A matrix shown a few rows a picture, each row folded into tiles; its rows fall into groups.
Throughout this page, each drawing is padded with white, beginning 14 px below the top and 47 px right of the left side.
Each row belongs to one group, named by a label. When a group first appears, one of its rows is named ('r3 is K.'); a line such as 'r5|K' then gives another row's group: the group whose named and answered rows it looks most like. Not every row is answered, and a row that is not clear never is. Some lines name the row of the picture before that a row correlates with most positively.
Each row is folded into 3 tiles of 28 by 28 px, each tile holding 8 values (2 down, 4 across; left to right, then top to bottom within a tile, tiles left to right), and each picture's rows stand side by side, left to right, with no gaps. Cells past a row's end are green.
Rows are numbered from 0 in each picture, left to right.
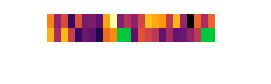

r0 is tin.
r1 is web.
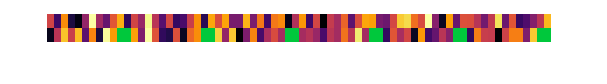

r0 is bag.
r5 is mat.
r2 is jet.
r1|tin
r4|web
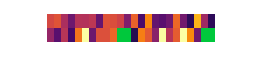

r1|bag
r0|jet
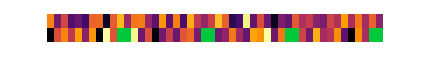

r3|jet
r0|bag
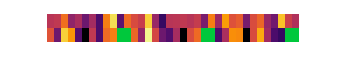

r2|web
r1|tin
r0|tin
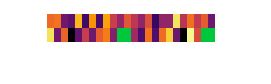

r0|jet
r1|jet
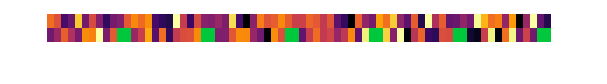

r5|web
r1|bag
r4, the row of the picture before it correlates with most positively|0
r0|mat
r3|mat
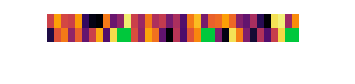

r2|tin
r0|mat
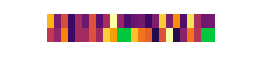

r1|jet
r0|bag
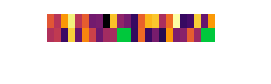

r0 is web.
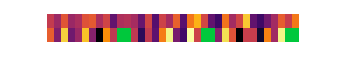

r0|jet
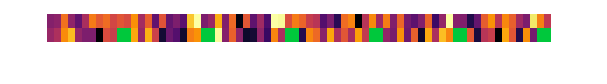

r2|tin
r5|web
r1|tin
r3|bag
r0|tin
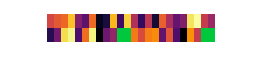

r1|tin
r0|web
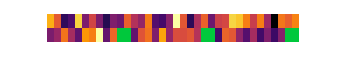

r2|web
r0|mat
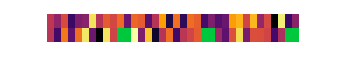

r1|jet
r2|web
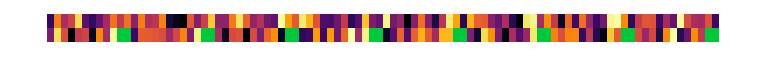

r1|mat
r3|bag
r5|tin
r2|web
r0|mat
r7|jet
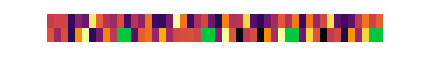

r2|mat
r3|mat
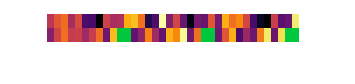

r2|mat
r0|mat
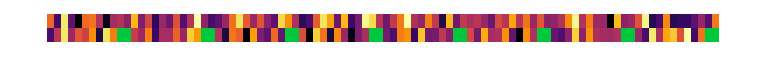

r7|mat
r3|web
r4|web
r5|jet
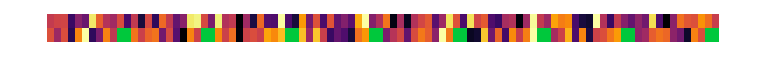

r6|bag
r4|bag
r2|bag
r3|tin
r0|jet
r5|bag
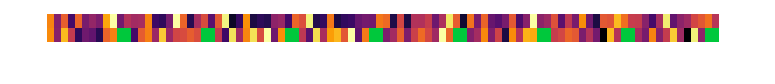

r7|jet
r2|mat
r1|bag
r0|tin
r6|tin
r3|mat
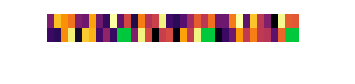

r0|web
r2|web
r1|mat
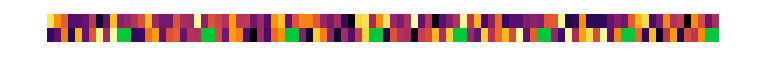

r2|tin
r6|mat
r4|mat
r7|jet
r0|bag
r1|web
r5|mat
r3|tin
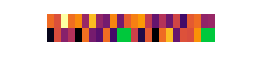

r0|web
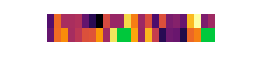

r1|tin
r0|mat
